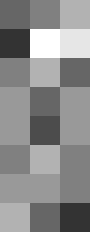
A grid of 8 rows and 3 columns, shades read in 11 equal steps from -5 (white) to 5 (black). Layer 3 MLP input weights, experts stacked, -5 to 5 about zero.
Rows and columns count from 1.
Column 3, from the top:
-2 -4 1 -1 -1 0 0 3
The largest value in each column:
3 2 3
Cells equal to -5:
1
